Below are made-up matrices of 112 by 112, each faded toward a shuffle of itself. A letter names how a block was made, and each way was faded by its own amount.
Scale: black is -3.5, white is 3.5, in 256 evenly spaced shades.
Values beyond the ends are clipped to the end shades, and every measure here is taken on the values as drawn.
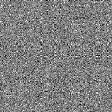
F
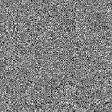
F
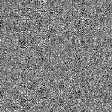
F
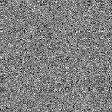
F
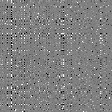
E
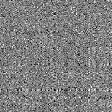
F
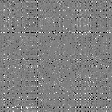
E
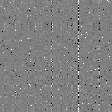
E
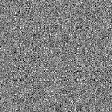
F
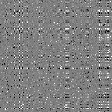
E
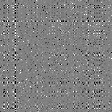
E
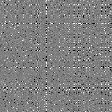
E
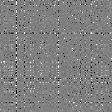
E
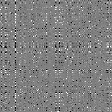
E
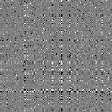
E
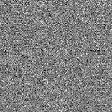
F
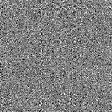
F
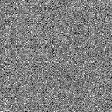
F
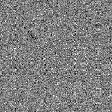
F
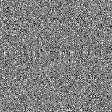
F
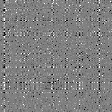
E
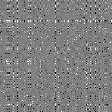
E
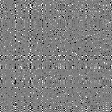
E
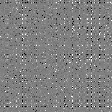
E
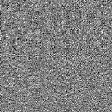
F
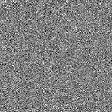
F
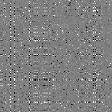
E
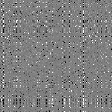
E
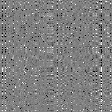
E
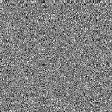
F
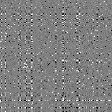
E
